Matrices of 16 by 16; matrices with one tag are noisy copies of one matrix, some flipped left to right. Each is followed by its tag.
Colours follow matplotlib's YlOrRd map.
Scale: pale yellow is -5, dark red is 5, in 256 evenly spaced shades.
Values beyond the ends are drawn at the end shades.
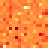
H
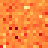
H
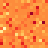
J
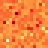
J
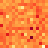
H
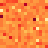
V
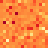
J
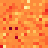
H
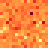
J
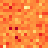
H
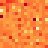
V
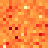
H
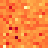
H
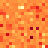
H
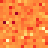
J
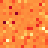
J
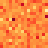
V
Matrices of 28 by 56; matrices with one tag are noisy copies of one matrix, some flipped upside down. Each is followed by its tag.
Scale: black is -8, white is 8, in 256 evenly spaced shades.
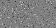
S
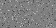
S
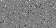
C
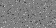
C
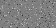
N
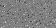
C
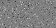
S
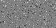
C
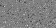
C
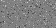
C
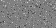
C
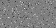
S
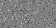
S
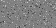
C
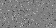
S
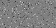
S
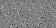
N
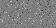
N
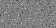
N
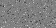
C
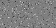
S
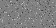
N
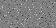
N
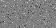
C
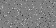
N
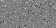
C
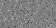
S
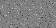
N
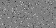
S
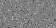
S
